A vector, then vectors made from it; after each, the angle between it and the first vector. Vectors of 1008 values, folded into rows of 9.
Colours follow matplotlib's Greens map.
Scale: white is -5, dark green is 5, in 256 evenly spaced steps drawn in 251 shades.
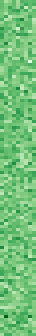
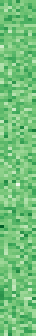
orthogonal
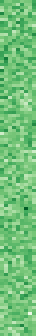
orthogonal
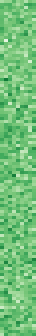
partly aligned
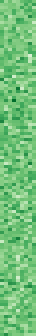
partly aligned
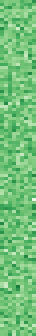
partly aligned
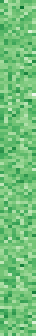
partly aligned
